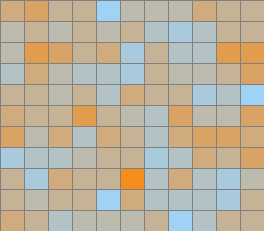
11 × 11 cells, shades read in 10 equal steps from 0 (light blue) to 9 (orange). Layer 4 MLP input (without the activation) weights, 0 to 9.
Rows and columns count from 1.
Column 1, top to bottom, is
5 3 3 2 4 5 6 1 4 4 5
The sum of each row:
41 34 48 35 33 47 49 34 40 31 34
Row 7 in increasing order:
2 2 3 4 5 5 5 5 6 6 6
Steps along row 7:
down up down up down down up up same down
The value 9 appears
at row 9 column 6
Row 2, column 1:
3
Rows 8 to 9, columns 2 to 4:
2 2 3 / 1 5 4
